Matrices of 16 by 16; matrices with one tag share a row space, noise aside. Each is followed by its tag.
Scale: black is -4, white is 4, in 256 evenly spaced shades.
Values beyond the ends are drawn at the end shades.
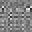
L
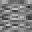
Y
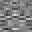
Y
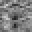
Y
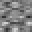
Y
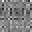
L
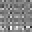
L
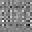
L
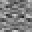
Y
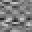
Y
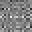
L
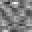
Y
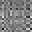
L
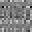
L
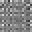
L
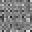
L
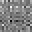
L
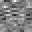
Y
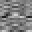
Y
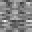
Y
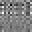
L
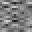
Y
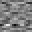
Y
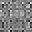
L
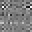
L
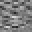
Y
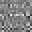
L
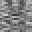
Y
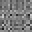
L
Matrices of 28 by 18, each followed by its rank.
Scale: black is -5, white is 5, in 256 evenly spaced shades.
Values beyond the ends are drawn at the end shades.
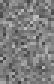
full rank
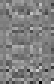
three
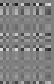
one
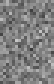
full rank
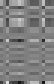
one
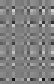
one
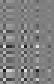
one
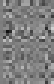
three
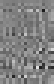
three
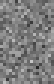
full rank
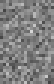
full rank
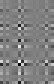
one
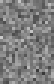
full rank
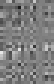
three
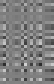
one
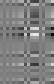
one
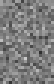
full rank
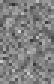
full rank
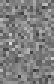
full rank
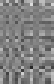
three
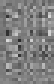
three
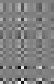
one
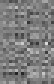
three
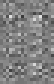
three
